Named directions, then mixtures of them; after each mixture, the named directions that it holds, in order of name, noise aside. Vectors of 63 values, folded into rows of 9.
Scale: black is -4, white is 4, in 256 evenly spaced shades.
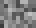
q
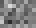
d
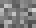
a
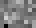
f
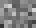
a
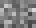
a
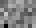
d, f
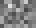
d, q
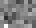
f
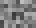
q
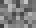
d, q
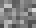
a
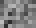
a, d, f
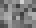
f, q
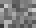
a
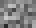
d, f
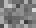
a, d, f
